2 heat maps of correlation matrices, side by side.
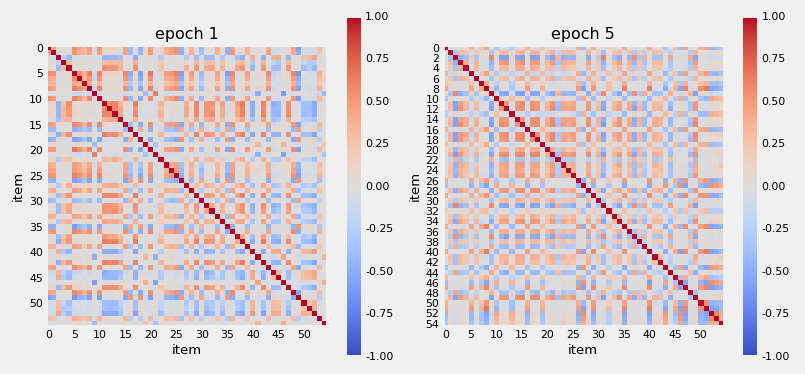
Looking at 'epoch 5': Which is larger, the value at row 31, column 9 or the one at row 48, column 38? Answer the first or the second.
the first
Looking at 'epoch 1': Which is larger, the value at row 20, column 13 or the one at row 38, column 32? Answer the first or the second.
the second
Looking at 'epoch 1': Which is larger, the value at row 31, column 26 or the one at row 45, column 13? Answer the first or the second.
the first
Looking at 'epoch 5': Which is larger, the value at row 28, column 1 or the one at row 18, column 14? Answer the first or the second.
the second
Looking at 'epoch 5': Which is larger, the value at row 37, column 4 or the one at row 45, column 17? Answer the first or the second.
the second
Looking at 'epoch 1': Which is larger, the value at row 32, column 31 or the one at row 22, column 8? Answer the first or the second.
the first
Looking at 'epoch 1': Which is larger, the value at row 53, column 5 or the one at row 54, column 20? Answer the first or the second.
the first
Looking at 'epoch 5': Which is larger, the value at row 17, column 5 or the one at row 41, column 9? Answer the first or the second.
the first
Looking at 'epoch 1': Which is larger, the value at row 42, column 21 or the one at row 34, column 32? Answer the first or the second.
the second
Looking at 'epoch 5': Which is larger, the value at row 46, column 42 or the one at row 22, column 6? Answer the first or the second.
the first
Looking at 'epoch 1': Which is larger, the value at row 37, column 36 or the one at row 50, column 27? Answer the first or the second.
the first
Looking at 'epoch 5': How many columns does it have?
55
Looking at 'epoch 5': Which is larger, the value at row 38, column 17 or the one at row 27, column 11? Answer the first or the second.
the first
